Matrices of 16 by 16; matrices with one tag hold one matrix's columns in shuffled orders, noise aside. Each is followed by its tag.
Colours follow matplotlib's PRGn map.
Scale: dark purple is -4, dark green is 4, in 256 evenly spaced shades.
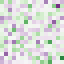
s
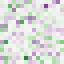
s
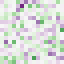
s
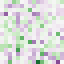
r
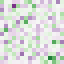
s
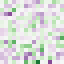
r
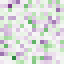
s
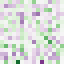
r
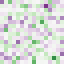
s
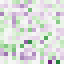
r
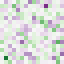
s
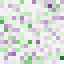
s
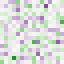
s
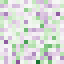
r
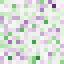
s
